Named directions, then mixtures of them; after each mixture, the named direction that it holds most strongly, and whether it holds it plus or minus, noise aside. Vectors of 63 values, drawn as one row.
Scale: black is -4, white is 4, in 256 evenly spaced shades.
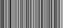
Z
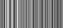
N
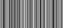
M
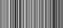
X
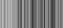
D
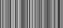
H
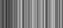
D, minus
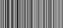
N, minus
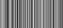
N, minus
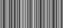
M, plus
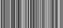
H, minus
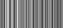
N, plus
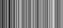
D, minus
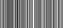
N, minus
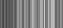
D, minus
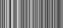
N, plus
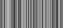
H, minus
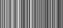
H, plus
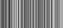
X, minus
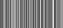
M, minus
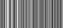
N, plus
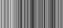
D, plus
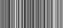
X, minus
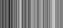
D, minus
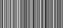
M, minus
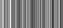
Z, minus
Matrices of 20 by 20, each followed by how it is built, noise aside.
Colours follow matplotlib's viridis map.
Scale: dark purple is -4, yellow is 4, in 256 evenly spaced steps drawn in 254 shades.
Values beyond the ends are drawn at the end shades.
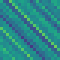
Toeplitz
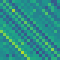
Toeplitz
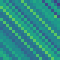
Toeplitz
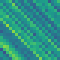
Toeplitz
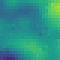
smooth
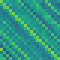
Toeplitz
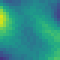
smooth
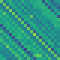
Toeplitz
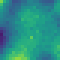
smooth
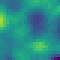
smooth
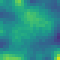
smooth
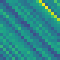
Toeplitz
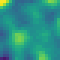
smooth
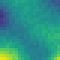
smooth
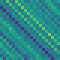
Toeplitz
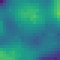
smooth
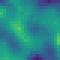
smooth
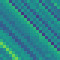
Toeplitz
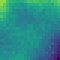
smooth
